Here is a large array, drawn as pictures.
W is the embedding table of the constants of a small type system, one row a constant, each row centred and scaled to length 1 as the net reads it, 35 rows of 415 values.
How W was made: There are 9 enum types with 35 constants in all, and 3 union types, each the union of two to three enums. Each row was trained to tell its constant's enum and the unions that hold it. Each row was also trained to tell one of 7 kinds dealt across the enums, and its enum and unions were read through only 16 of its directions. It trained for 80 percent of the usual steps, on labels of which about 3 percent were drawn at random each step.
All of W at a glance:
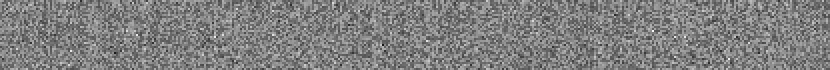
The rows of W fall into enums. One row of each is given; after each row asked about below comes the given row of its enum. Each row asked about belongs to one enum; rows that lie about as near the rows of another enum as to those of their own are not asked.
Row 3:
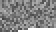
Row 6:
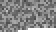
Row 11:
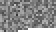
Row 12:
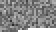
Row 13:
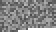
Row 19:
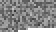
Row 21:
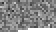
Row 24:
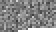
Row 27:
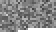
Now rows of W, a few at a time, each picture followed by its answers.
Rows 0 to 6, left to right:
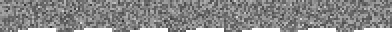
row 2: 12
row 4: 12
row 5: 24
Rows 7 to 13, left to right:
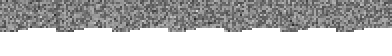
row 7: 13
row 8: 6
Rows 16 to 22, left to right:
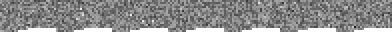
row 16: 11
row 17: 6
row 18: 19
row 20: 6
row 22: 27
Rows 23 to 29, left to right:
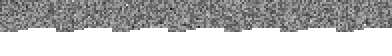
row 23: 13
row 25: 24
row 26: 12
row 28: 13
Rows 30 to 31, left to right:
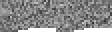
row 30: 3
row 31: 24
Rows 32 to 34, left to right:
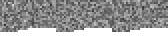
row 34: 19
